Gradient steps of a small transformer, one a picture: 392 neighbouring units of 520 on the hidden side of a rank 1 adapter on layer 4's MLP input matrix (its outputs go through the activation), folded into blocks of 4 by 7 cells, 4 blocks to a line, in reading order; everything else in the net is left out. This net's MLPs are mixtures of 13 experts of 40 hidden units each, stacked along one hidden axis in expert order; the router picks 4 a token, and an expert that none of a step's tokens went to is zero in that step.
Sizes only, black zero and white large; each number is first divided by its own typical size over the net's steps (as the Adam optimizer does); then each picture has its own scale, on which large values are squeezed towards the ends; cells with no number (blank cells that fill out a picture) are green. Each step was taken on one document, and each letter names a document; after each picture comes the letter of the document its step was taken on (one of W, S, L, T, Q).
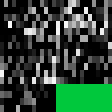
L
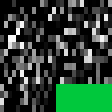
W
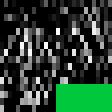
W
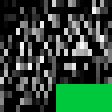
W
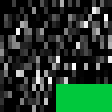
W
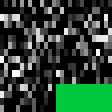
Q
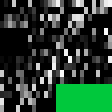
L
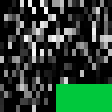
Q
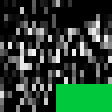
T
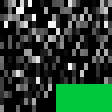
Q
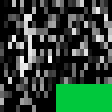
Q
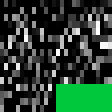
W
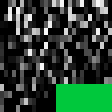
Q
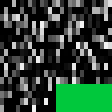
T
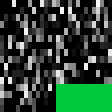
L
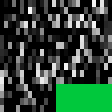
L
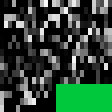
L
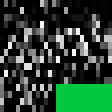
T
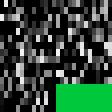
T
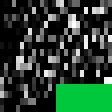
L
